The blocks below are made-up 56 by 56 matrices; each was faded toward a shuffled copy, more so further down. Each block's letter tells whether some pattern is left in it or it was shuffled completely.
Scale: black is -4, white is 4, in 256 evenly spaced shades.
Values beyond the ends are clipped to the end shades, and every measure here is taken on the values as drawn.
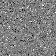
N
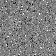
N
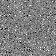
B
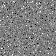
N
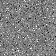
N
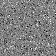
N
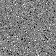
N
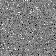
N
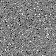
N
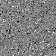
B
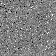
N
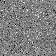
N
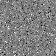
N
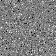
N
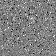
B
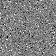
N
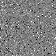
B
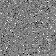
B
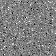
N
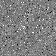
B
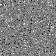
B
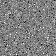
N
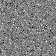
N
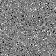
B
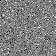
N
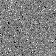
N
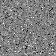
B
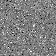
N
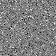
N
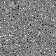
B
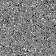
B
